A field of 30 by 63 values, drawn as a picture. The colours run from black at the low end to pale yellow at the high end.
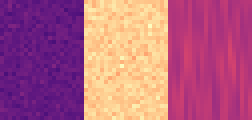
The table splits into one row of 3 panels. Panel 1,1: low, fine-grained, faint in contrast. Panel 1,2: very high, fine-grained, faint in contrast. Panel 1,3: middling, streaked downward, faint in contrast.
